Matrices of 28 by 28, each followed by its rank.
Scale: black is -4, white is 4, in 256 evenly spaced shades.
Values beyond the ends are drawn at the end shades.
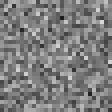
full rank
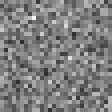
full rank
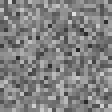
full rank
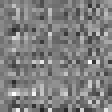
three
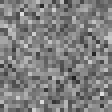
full rank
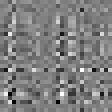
three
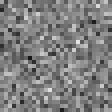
full rank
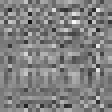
three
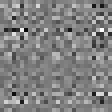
three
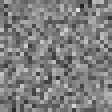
full rank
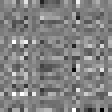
three
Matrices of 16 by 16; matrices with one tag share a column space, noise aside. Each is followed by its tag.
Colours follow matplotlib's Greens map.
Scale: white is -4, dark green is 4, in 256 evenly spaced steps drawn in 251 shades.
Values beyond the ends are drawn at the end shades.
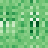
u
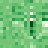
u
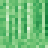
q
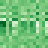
u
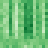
q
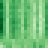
q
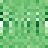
u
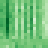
q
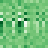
u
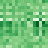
u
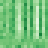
q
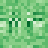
u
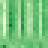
q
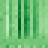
q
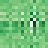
u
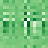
u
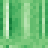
q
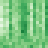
q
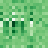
u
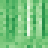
q
